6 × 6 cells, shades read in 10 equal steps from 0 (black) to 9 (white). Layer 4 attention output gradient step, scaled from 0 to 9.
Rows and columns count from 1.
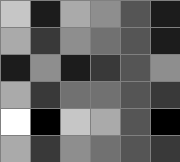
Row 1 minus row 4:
1 -1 2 1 0 -1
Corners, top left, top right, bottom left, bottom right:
7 1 6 2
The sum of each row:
23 21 17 21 25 22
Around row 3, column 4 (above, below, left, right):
4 4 1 3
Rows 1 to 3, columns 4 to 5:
5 3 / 4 3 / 2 3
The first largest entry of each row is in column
1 1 2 1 1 1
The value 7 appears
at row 1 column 1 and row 5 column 3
